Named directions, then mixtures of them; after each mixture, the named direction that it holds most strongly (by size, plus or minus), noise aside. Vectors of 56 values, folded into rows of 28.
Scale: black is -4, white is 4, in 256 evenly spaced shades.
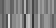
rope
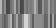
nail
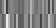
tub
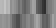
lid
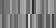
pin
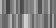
nail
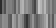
nail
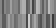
pin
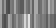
nail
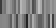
nail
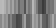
lid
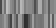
nail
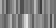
nail
